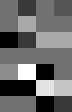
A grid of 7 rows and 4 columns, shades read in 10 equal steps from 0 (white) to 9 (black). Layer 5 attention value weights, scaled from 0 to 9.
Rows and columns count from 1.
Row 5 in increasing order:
0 4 5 9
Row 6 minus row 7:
4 4 -8 -5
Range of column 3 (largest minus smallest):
8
